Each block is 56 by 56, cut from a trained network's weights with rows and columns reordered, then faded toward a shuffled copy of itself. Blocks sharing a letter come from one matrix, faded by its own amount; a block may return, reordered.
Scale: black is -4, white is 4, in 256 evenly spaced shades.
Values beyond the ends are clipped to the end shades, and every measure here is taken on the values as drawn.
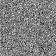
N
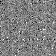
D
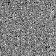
D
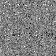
D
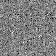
D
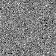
N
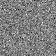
N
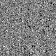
D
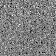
D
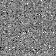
D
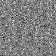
D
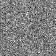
D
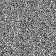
N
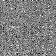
D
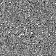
D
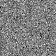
N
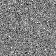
N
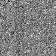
D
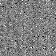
D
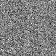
N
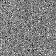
N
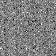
D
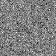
N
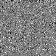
D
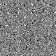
D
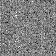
D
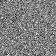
N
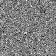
N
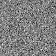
N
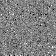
D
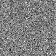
N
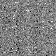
D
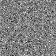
N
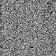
D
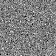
N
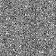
D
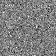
N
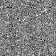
D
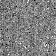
D
